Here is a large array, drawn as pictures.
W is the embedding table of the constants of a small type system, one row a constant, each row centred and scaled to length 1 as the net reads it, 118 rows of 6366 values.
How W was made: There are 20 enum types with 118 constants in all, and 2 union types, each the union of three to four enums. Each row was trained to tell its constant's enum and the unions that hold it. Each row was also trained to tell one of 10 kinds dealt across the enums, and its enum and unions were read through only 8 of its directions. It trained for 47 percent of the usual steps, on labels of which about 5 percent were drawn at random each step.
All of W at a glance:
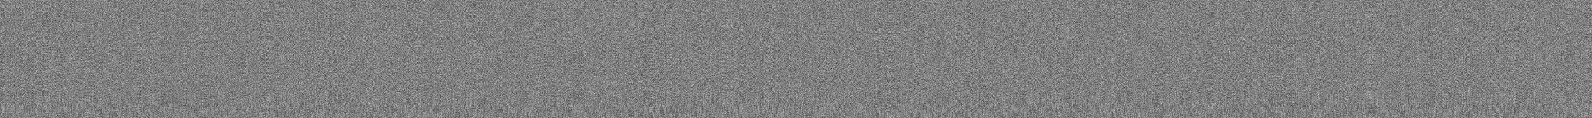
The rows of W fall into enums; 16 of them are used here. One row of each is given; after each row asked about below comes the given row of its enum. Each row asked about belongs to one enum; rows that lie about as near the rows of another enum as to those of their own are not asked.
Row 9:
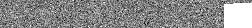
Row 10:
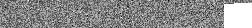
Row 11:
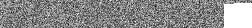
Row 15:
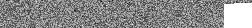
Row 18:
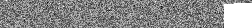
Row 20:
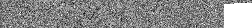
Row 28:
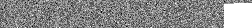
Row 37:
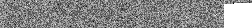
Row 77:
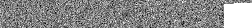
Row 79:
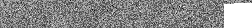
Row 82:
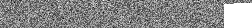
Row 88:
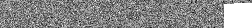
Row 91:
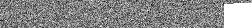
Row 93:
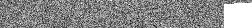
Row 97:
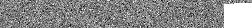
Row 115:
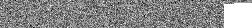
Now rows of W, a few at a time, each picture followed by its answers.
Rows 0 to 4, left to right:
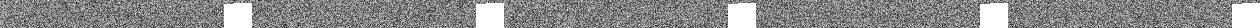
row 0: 11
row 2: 37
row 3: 91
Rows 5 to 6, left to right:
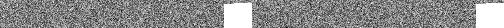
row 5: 79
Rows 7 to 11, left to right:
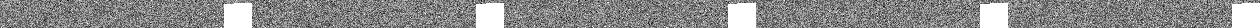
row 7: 79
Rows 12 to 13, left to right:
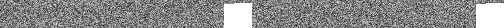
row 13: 37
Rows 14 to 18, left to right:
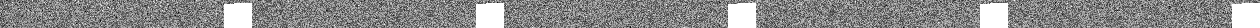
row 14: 93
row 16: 82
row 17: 37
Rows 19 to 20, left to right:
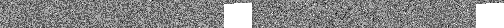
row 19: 88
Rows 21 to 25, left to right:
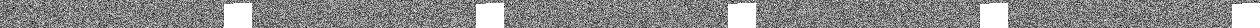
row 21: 15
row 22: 77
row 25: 91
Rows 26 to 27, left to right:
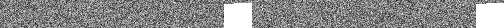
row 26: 77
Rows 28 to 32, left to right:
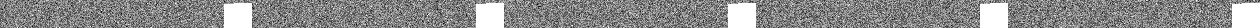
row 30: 28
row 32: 15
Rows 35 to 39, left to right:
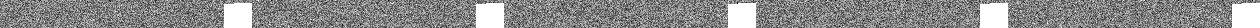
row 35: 115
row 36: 20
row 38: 15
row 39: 82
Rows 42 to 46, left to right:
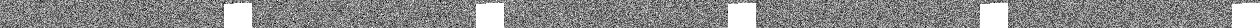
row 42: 9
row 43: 93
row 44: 28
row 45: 77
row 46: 77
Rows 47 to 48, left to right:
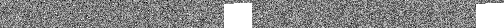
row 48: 10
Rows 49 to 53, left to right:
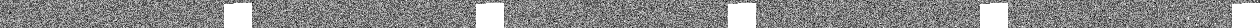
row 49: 82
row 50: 115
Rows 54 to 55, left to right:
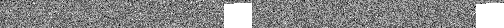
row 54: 93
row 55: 97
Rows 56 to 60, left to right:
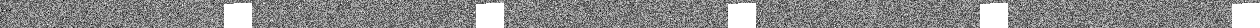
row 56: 82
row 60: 97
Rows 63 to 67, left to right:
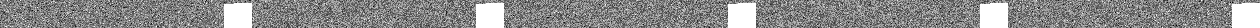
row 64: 79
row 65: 77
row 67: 18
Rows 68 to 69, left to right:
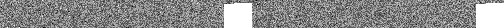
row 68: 37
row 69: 91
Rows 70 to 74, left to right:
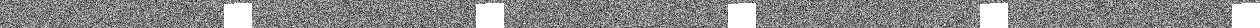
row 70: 97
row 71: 11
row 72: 97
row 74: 115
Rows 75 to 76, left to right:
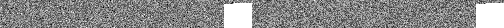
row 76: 15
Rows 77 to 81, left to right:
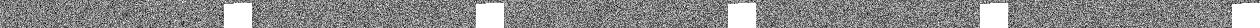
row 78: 18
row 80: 37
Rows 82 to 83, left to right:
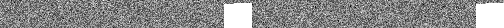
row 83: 18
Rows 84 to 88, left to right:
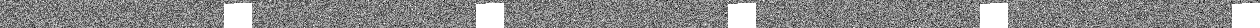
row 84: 15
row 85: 9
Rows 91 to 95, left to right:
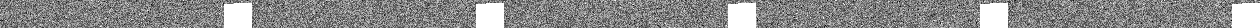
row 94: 10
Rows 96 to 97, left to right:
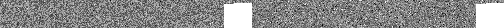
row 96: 9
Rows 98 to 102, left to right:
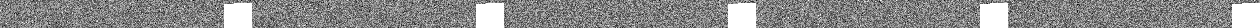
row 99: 91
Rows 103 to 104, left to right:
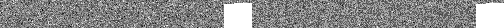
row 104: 115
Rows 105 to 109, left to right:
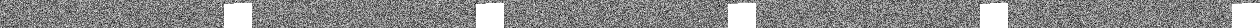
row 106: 9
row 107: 28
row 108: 79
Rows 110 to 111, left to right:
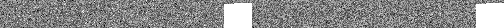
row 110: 97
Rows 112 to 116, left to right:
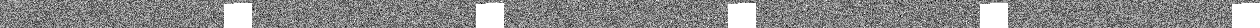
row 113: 115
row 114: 18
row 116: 18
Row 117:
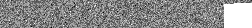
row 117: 82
